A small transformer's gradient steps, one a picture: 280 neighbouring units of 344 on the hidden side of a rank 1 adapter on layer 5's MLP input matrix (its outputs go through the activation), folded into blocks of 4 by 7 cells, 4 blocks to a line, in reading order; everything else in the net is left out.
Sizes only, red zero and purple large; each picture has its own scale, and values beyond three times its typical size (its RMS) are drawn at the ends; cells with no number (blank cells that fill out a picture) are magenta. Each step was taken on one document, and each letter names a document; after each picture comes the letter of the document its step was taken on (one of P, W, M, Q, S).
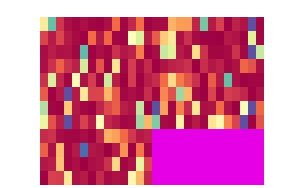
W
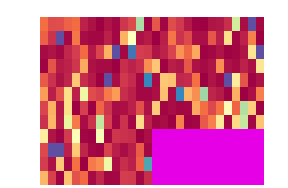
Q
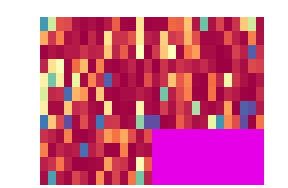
W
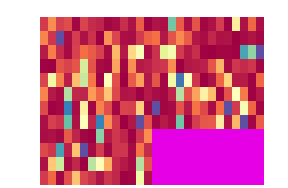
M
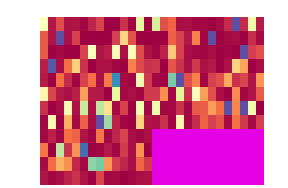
M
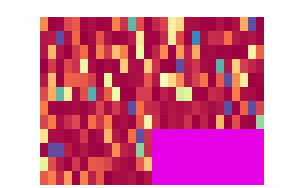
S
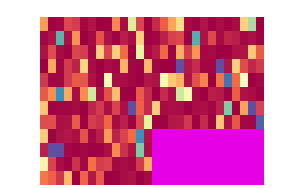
S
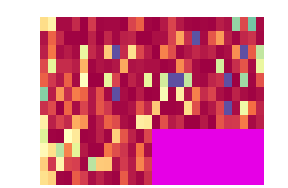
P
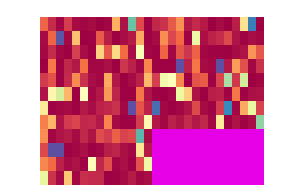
S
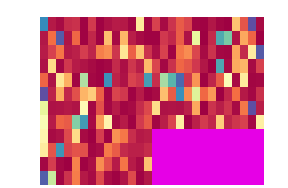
P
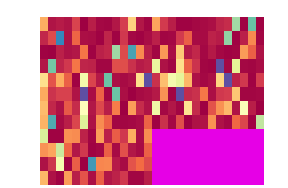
P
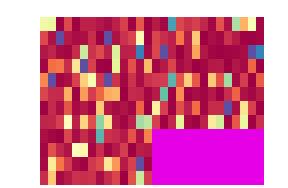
M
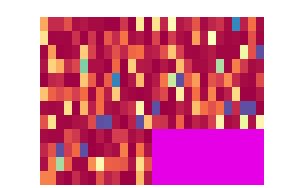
M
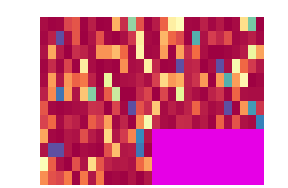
S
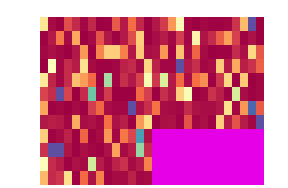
S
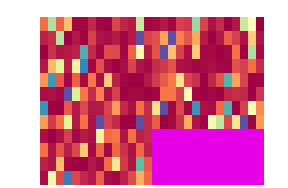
W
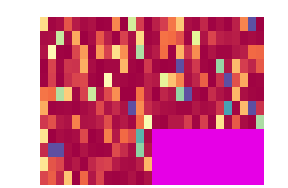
S
